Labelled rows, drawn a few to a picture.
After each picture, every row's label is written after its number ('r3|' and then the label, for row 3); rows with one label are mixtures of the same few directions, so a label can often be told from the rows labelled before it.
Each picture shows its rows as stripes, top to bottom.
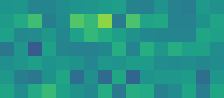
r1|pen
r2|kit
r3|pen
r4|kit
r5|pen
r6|kit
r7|pen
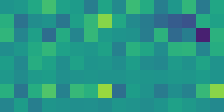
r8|pen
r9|pen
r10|kit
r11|pen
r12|kit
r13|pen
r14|pen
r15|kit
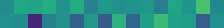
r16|kit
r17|kit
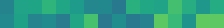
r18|pen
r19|pen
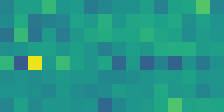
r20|kit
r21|kit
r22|kit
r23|pen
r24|kit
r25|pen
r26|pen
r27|pen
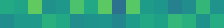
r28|kit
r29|pen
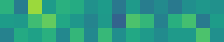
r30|kit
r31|pen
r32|kit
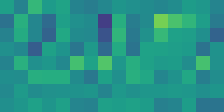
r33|kit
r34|pen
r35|pen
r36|kit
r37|kit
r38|pen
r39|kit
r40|pen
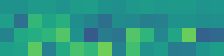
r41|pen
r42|kit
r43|pen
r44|kit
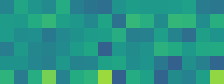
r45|pen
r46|pen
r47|pen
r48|pen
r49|pen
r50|pen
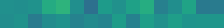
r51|pen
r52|kit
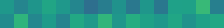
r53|kit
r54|kit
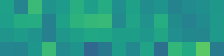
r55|kit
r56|kit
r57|kit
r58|kit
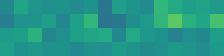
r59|pen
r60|pen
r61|kit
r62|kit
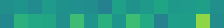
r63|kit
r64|kit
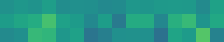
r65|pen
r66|pen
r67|kit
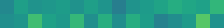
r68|pen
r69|kit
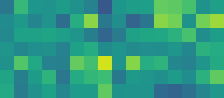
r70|pen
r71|pen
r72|pen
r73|pen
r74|kit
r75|pen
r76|pen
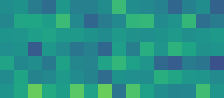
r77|pen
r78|pen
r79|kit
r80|kit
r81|pen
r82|pen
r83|kit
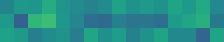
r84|kit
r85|kit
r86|kit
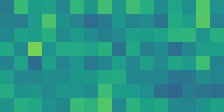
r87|kit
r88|kit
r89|pen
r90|kit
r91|kit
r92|pen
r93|pen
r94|kit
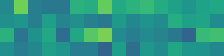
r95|kit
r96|kit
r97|pen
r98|kit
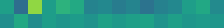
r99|kit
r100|kit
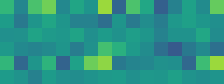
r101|pen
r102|kit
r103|kit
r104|pen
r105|pen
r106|kit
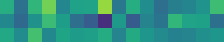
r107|pen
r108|kit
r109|kit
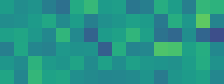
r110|pen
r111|kit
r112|pen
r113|pen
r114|kit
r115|kit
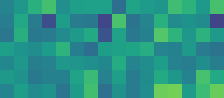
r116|pen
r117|pen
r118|pen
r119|pen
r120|pen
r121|pen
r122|pen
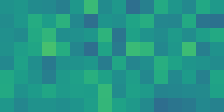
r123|pen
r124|pen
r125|pen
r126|pen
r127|pen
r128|kit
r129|pen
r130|pen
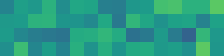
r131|pen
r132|pen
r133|pen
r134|kit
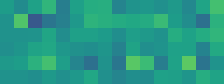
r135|pen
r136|kit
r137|pen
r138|pen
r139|pen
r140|pen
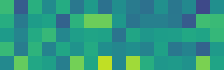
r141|kit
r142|pen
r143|pen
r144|kit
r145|kit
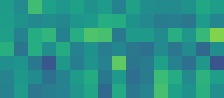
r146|kit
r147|pen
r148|pen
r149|kit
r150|pen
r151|pen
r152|pen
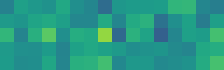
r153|pen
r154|pen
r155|pen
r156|pen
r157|pen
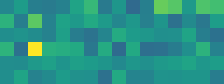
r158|pen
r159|kit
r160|pen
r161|kit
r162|pen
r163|pen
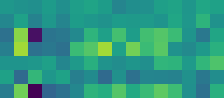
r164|pen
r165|kit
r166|kit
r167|kit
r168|pen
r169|kit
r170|kit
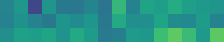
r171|kit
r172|pen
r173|pen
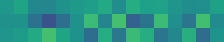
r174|kit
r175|pen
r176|pen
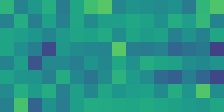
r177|pen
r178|kit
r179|kit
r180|pen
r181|kit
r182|pen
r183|kit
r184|kit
